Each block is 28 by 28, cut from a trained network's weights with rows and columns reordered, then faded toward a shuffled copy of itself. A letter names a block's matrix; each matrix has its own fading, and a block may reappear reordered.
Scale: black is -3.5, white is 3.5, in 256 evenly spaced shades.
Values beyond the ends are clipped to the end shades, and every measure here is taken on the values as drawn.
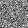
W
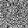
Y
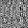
Y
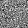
W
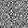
Y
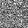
Y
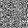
Y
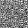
Y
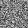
W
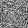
W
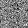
W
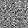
Y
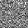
Y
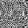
Y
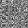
Y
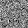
W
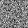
W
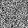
W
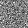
W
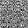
Y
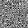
Y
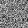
Y
